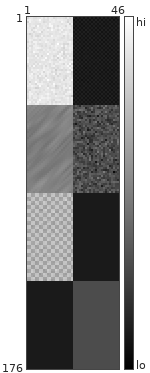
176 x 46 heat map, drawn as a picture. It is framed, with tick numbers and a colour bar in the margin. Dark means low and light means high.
The table splits into 4 rows of 2 panels. Panel 1,1: very high, fine-grained, faint in contrast. Panel 1,2: very low, checkered, faint in contrast. Panel 2,1: middling, slanting up to the right, faint in contrast. Panel 2,2: low, fine-grained. Panel 3,1: high, checkered. Panel 3,2: very low, flat. Panel 4,1: very low, flat. Panel 4,2: low, flat.
